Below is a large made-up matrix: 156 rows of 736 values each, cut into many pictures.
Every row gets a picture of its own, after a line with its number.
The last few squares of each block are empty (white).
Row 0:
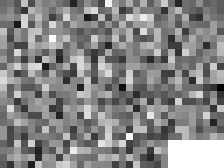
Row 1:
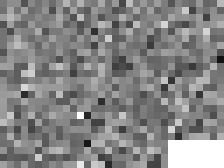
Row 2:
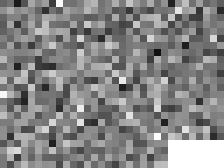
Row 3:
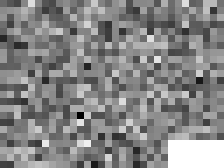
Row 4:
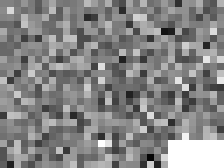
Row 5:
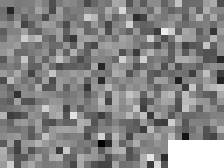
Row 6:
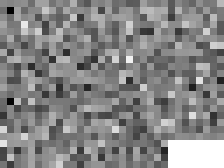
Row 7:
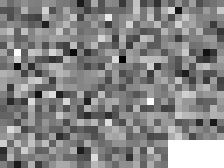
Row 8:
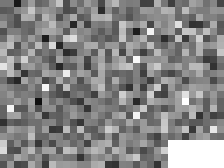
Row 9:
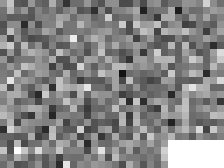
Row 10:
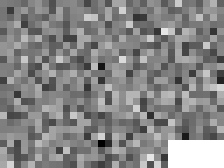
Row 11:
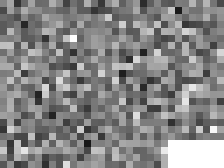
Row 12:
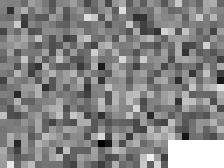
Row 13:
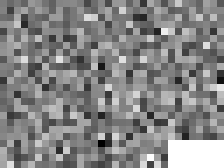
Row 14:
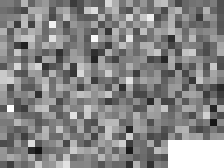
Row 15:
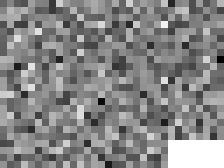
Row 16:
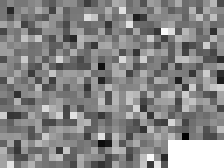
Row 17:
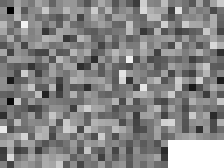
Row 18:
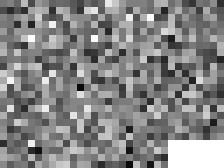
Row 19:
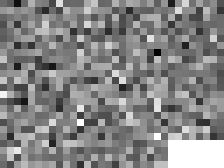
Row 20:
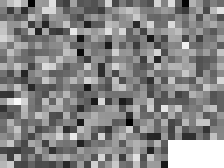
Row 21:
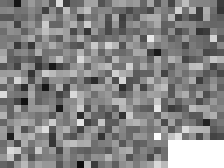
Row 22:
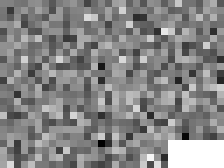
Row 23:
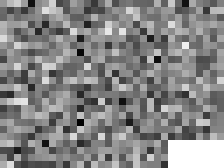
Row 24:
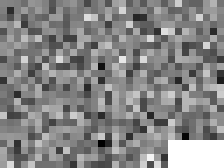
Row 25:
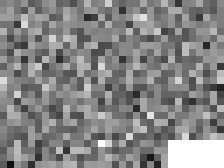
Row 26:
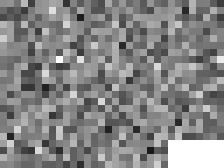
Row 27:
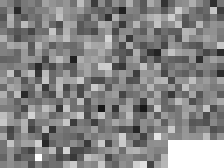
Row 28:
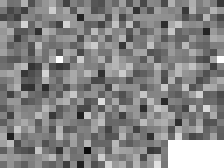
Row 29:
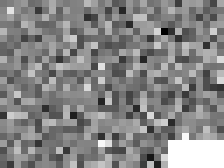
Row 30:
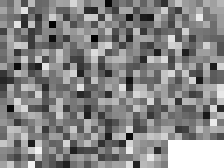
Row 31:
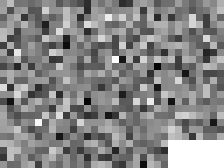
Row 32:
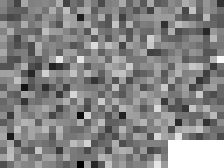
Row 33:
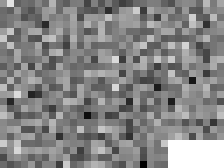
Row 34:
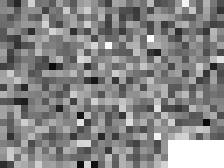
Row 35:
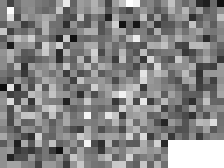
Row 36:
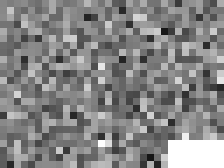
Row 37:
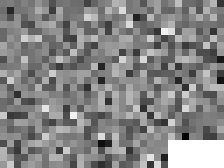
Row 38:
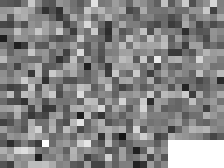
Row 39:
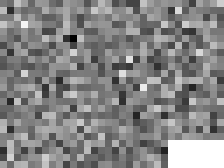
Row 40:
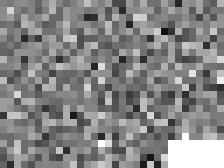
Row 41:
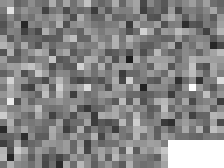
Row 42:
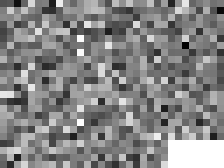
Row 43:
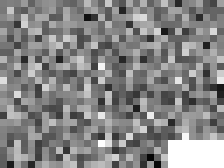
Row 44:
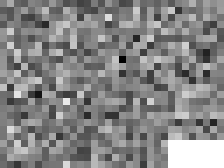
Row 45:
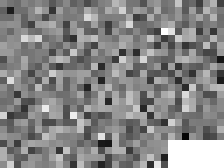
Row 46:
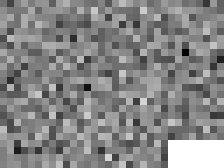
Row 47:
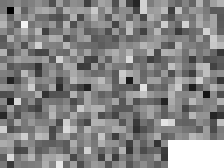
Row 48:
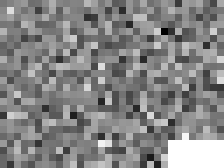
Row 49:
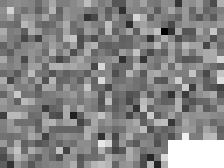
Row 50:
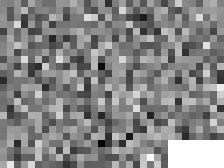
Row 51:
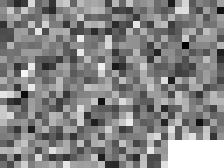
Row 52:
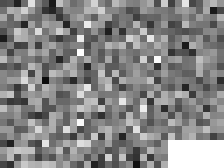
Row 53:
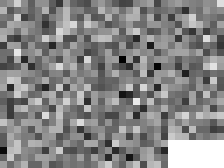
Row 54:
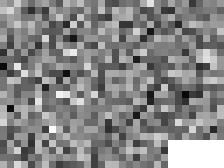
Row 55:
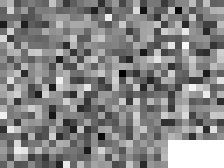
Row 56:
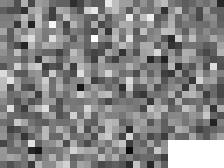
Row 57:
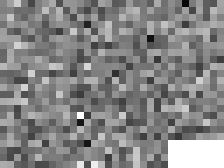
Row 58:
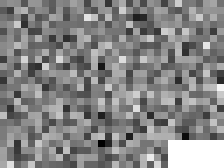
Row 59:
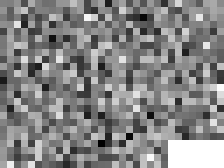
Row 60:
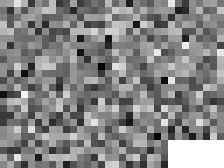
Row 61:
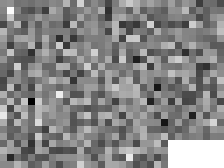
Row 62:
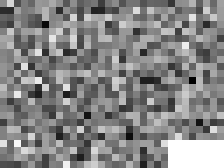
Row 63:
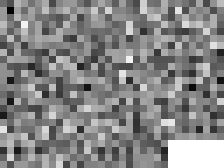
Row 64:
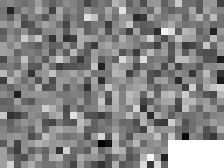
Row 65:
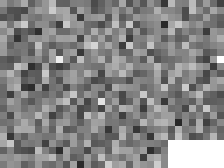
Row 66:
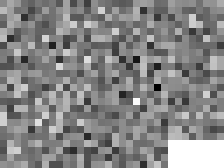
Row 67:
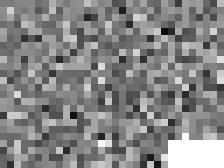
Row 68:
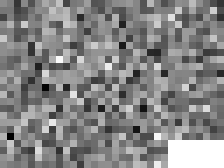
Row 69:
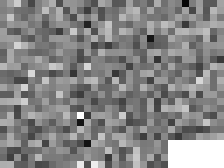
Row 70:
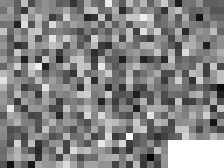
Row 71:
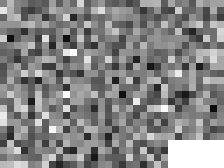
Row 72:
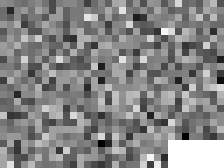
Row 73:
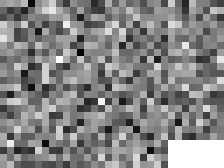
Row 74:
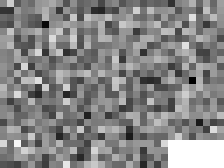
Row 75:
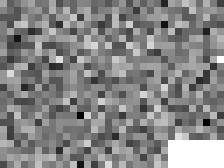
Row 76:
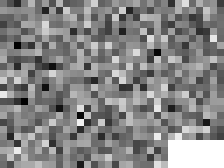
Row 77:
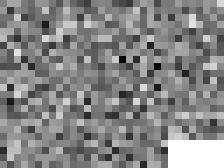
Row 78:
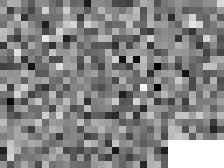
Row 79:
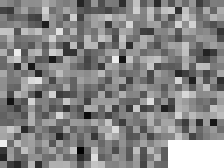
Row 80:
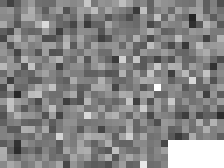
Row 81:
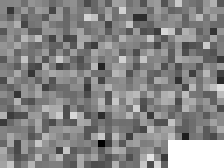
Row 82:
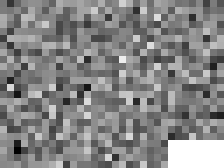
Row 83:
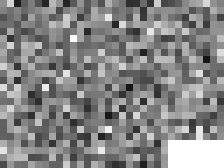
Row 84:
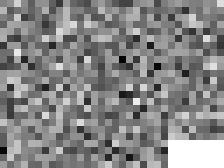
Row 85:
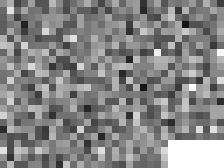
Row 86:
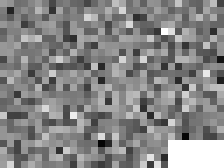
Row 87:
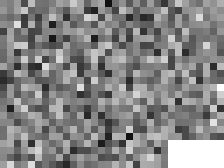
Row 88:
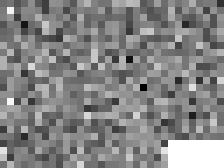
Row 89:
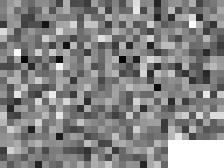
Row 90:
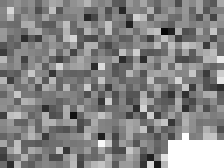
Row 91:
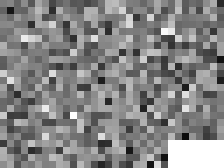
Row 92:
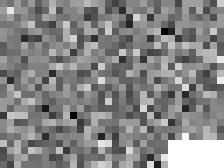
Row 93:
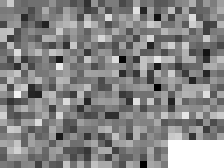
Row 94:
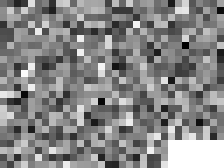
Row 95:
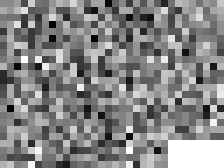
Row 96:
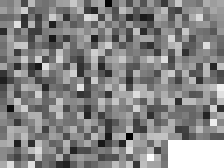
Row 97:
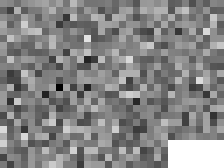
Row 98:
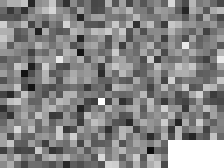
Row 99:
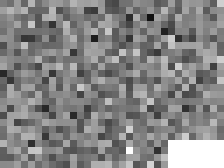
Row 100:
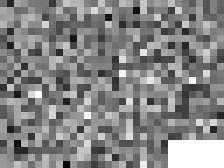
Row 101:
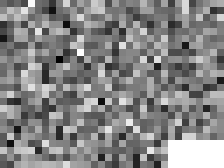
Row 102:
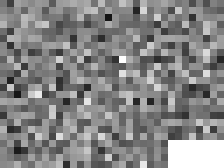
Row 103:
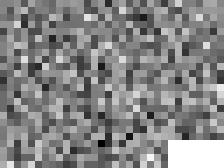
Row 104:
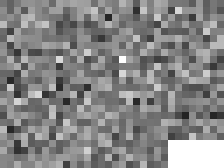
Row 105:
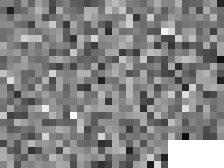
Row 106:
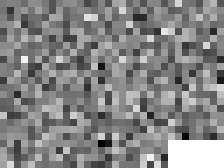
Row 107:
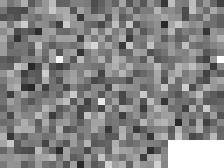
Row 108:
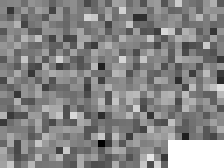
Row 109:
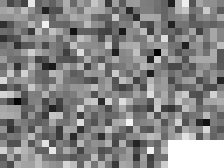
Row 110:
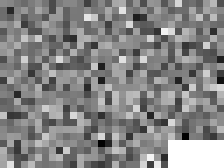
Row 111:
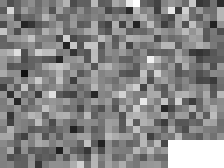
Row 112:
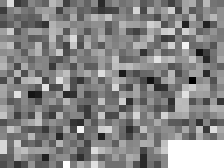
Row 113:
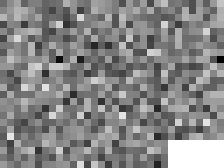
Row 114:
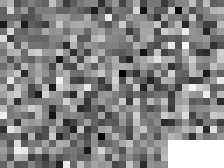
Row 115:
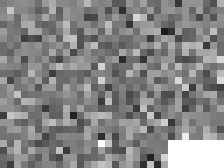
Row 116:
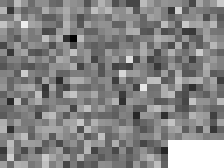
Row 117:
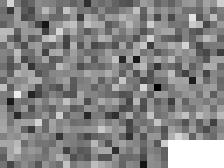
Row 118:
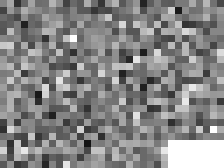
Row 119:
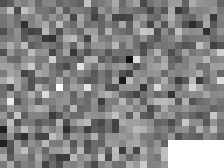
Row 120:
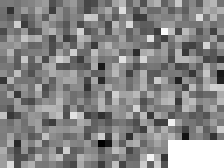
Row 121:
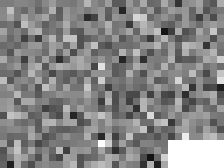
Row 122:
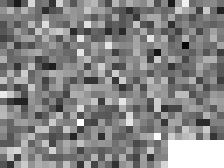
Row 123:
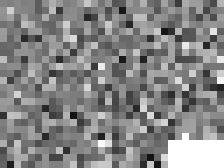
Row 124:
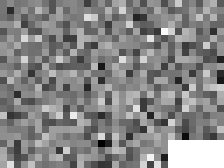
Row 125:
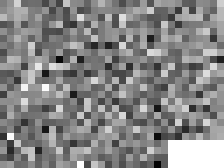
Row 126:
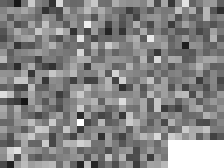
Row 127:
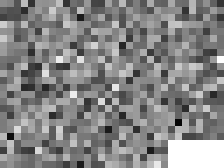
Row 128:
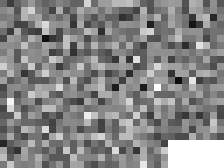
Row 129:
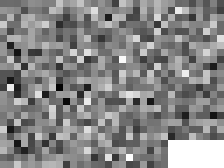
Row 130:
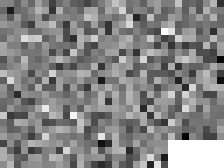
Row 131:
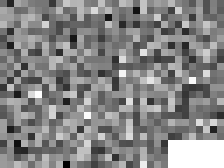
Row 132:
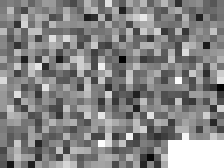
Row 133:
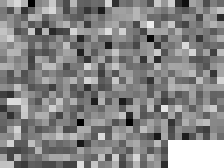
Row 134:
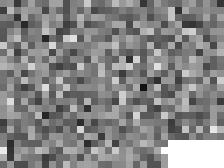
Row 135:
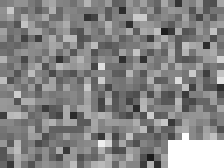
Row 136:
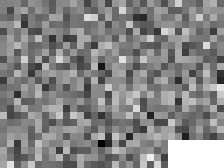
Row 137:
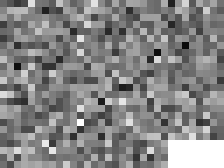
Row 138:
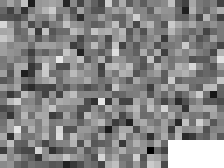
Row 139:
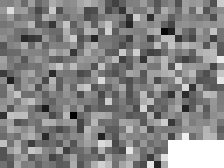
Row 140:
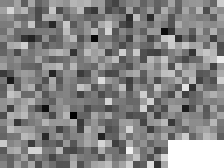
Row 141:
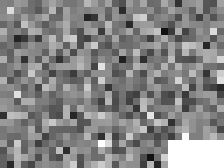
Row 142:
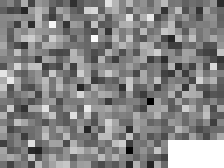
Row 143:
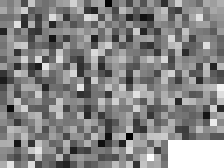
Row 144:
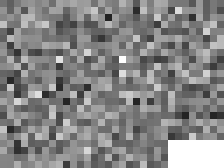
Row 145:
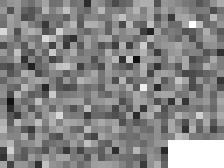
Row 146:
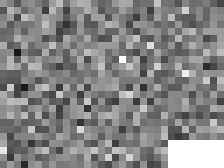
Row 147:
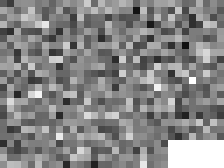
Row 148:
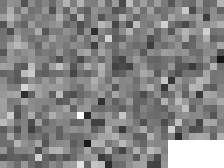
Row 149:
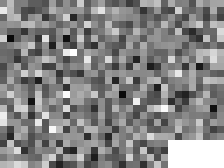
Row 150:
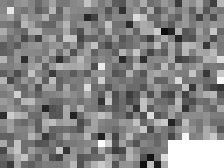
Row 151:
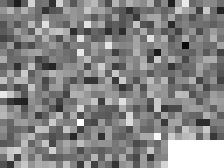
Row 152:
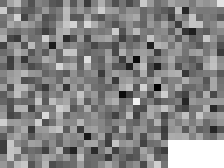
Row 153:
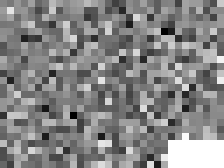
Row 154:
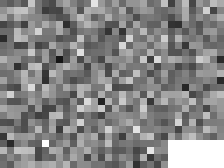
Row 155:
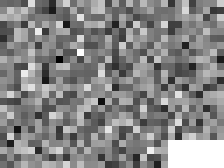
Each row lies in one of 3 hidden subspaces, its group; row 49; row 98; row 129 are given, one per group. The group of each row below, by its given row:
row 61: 129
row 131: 129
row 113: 98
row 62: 129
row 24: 49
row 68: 98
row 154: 98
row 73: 98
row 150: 49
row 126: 98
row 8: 129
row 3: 98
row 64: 49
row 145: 129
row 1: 98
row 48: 49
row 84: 129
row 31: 129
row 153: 49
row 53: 129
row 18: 49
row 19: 98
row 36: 49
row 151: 98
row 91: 49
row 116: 129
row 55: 129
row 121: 49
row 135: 49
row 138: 98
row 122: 98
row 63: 129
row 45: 49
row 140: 49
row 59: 49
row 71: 129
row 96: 49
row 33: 129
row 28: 98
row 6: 129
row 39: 129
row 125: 98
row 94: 98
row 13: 49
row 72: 49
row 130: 49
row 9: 129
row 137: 98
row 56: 49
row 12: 49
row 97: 129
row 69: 98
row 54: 129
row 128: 129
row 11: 129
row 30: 49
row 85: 129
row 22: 49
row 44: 129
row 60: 98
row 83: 129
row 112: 129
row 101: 98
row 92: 49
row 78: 129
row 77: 129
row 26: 98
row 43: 49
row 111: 129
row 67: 49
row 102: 129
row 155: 98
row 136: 49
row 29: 49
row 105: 49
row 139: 49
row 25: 49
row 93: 129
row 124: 49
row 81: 49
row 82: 129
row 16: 49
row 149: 129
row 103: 49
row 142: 49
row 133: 98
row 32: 98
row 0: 49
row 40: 49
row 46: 129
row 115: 49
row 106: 49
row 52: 98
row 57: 98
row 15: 98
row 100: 129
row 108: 49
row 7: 129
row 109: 98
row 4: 49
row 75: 98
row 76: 98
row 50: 49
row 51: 98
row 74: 129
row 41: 129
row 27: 98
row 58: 49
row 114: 129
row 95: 49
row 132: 49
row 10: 49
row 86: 49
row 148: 98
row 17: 129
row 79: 129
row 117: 129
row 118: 129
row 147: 129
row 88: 129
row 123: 49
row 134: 129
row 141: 49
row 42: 98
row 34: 98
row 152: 129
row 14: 49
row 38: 98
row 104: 129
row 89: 129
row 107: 98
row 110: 49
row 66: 129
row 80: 129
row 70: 49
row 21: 98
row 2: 98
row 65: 98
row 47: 129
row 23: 98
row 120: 49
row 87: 49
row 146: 129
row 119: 129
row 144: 129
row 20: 98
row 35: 129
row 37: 49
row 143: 49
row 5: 49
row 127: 98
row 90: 49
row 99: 49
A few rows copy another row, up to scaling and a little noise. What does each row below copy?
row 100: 131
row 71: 149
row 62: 74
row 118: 11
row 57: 69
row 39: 116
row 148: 1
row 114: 55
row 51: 94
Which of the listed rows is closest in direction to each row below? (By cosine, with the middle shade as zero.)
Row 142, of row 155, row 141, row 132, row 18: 18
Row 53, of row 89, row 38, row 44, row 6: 89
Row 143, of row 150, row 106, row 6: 106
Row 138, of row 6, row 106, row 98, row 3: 98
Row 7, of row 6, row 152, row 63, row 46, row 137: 6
